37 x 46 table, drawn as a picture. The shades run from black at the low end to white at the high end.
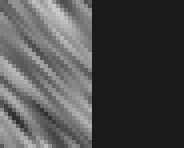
The table splits into one row of 2 panels. Panel 1,1: middling, slanting down to the right, strong in contrast. Panel 1,2: very low, flat.
